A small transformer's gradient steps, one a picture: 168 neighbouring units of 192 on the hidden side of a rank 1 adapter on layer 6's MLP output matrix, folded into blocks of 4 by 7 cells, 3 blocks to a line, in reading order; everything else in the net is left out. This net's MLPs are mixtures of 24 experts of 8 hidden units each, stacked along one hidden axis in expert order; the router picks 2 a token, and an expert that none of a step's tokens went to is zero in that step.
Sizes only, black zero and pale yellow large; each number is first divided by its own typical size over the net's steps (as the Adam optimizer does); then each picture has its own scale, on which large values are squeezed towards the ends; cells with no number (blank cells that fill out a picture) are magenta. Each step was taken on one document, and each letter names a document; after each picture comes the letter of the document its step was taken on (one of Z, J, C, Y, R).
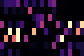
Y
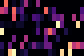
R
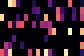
Y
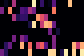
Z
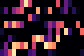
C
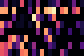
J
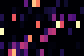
R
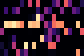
C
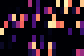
C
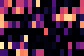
J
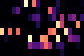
R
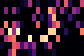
C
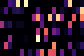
Y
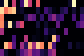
J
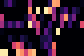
J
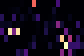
R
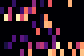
Z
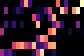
R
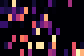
Z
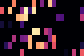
Z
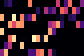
J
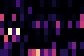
Y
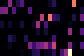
Y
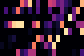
C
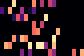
Z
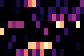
R
